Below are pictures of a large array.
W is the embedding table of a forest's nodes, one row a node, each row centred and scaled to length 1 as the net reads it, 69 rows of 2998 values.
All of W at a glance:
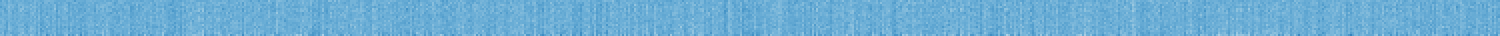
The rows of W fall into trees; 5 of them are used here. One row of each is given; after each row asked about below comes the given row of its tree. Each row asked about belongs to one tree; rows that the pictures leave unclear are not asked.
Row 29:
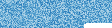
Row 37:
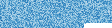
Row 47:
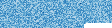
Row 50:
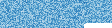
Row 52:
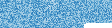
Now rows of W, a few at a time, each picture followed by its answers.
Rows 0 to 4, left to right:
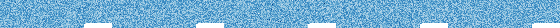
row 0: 47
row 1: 29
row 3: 50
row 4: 50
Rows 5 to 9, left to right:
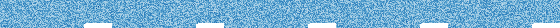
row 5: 29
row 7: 50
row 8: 29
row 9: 52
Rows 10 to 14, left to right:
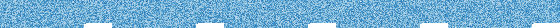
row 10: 37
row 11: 37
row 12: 37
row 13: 47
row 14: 47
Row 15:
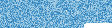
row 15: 52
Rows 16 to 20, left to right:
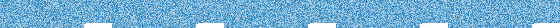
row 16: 52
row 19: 37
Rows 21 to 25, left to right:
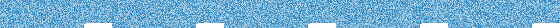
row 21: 50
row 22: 37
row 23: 50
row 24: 47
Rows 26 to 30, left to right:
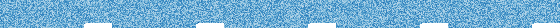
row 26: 47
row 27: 29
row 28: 47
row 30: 52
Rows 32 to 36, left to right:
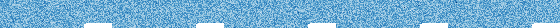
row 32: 52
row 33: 50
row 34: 29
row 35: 37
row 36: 52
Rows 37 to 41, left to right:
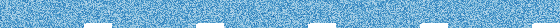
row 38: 50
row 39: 37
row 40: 29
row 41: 50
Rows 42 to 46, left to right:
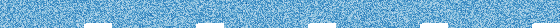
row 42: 50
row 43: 37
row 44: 50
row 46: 29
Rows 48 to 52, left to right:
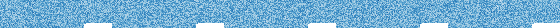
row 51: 47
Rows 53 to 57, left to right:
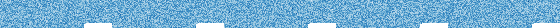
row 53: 29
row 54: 50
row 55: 29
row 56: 37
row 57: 37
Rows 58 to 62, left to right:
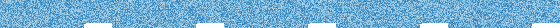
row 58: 29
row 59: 47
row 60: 47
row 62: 37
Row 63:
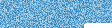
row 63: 50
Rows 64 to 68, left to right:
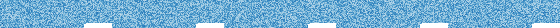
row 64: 37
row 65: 37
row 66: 37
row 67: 52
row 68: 37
